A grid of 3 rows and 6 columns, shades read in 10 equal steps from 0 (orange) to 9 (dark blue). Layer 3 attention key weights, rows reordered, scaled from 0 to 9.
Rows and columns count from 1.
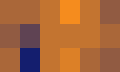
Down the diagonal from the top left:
3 6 2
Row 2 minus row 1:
1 3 0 2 0 -1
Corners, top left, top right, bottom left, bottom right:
3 4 3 4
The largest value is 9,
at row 3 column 2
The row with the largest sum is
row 3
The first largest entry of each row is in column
6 2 2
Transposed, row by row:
3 4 3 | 3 6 9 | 2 2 2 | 0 2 1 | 2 2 3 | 4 3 4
